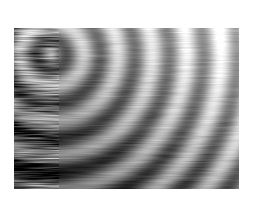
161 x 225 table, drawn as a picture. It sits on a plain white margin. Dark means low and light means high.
The ninth with the lowest average is the bottom left. Concentric rings centre on the top left. The ninth with the highest average is the top right. Neither half mirrors the other. A vertical seam about 20% of the way across splits the table, and the right part is calmer. The field climbs toward the top right.
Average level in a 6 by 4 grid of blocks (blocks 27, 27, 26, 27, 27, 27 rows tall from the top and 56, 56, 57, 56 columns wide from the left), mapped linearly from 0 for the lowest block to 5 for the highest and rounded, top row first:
3 4 4 5 / 2 3 4 5 / 2 2 3 4 / 2 2 3 3 / 1 2 2 3 / 0 1 2 2
